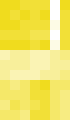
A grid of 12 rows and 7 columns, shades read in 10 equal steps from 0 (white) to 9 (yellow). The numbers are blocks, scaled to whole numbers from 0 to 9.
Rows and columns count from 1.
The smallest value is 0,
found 3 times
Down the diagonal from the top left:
9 8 8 7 9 4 4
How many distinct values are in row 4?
3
